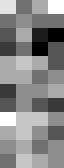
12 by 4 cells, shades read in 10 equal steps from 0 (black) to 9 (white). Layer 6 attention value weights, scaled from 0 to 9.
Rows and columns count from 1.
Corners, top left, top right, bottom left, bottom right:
8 9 4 5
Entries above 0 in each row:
4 4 3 3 4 4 4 4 4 4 4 4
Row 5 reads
6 7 6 3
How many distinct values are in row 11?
3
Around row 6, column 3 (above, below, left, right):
6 5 6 5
